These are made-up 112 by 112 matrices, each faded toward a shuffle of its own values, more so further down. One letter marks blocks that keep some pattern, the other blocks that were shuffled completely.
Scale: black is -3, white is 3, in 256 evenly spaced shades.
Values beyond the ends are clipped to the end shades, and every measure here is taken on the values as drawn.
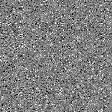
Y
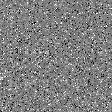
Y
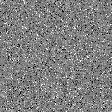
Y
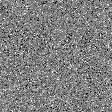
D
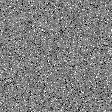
D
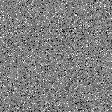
Y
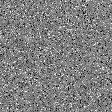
D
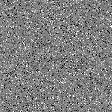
Y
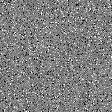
Y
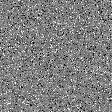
D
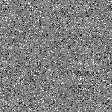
Y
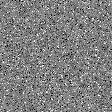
D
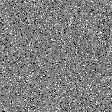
Y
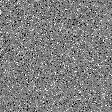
D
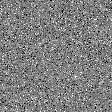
D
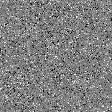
Y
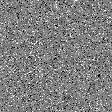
Y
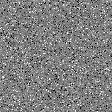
Y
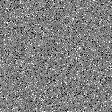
Y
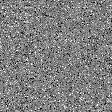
Y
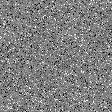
D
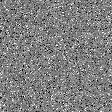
D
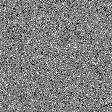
D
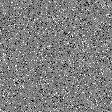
Y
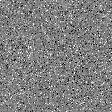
Y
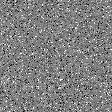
Y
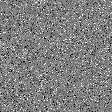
D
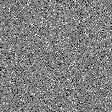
D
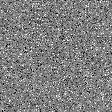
Y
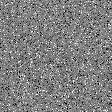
D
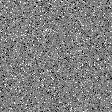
D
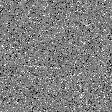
Y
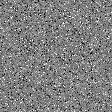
D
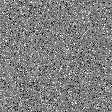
Y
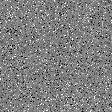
Y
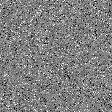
Y
